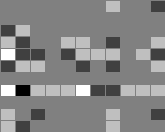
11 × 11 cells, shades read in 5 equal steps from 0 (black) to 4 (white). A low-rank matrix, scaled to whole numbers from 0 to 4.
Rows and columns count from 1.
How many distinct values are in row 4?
3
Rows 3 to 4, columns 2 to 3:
3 2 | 1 2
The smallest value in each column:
1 0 1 2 1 1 1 1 2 2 1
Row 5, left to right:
4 1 1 2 1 3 3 3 2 3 1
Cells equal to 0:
1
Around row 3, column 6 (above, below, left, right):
2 3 2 2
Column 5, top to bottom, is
2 2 2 3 1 2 2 3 2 2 2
